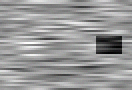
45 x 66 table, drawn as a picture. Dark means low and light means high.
Ninth with the lowest average: middle right. Odd patch: lower, in the middle right. Grain: streaks across.
